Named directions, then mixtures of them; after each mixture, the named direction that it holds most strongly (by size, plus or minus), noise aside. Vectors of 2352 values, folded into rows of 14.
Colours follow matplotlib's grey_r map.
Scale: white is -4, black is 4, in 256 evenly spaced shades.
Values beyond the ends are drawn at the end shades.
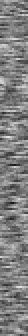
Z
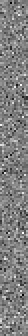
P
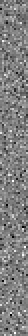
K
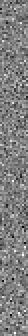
K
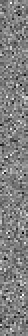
P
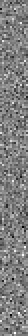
K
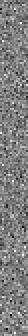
K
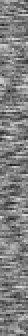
Z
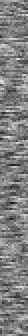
Z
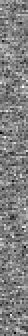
K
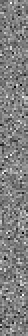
P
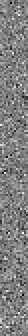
P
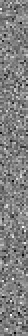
K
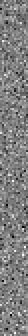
K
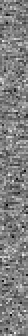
K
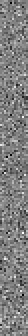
P
